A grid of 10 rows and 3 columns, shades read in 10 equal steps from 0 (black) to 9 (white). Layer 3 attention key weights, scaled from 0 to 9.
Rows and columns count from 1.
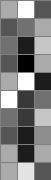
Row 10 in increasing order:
3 6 8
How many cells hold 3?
5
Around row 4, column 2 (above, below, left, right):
1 9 3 6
